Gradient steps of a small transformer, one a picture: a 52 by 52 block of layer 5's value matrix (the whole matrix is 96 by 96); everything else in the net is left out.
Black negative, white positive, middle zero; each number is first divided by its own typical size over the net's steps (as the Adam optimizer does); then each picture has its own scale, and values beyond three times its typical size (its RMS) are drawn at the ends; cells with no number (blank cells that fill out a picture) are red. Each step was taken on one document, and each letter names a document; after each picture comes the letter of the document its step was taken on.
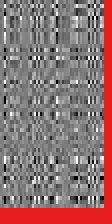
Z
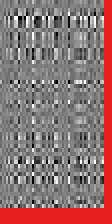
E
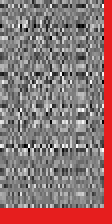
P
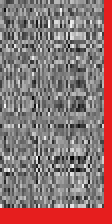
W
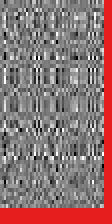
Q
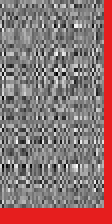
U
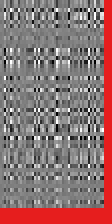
Z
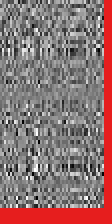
W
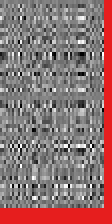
P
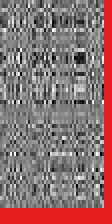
P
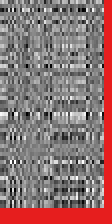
P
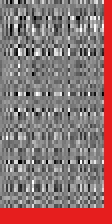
E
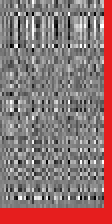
E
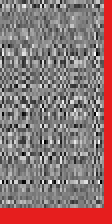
U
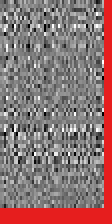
Q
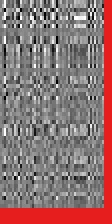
Q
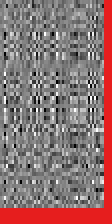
Q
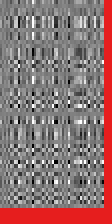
E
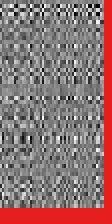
U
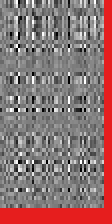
E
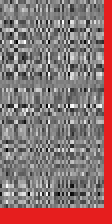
W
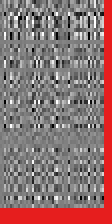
E
